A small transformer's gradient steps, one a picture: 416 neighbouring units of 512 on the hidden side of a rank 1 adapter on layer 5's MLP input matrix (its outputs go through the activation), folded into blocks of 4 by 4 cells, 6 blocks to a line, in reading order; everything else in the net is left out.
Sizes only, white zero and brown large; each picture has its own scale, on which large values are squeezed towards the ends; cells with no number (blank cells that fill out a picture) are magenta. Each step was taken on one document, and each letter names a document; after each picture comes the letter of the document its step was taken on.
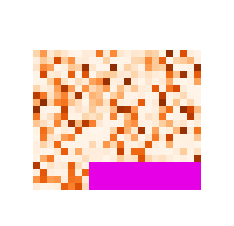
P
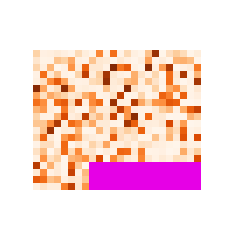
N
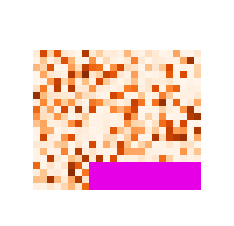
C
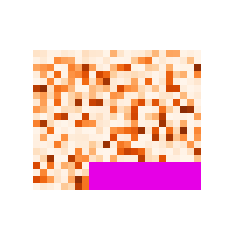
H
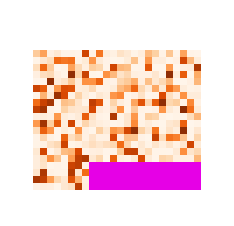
H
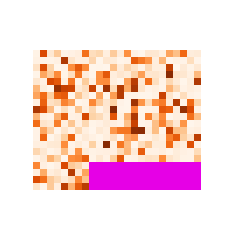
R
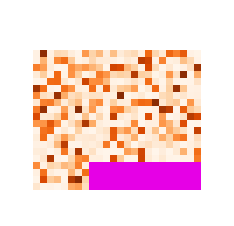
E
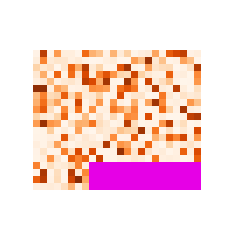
E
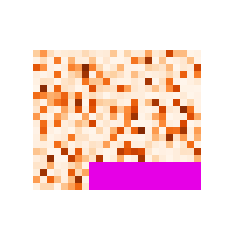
H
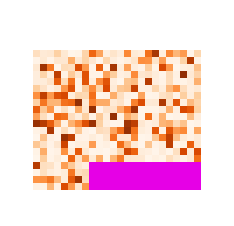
R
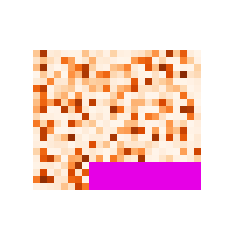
H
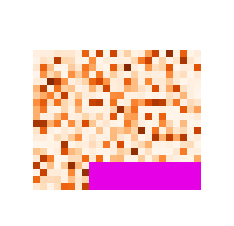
H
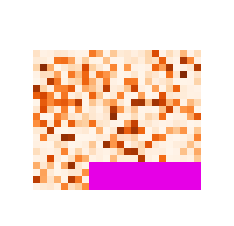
R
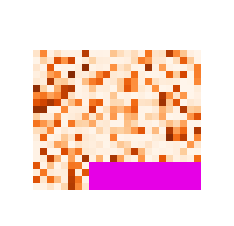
N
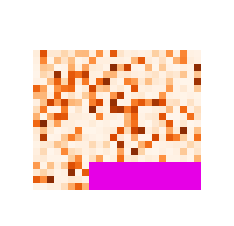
N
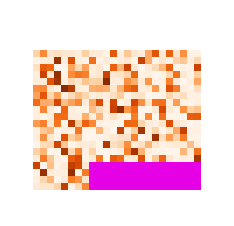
P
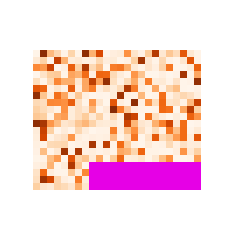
C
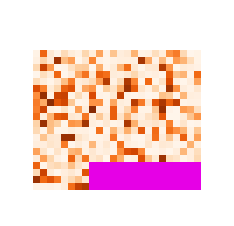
N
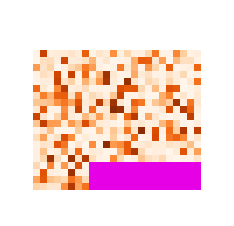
P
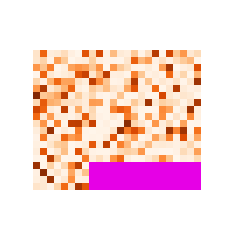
C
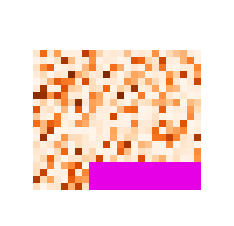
E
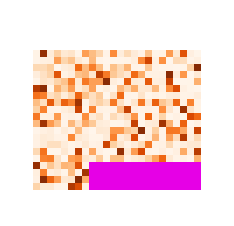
E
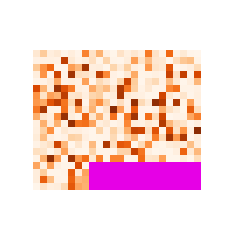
R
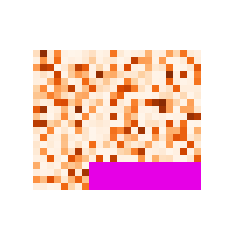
E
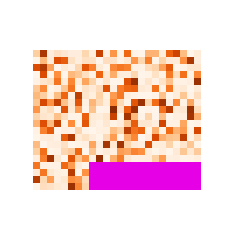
R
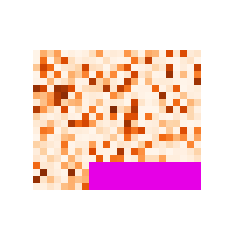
R
